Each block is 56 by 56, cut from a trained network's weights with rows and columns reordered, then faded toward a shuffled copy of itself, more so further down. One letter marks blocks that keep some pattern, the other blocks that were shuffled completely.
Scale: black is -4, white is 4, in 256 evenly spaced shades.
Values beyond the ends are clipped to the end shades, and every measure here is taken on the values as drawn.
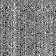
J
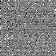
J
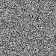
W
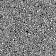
W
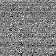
J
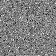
W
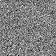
W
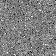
W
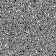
W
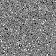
W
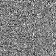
J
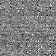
J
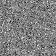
W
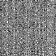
J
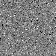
W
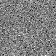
W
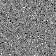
W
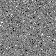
W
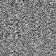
J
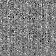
J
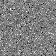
W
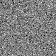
W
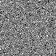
W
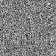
J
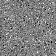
W
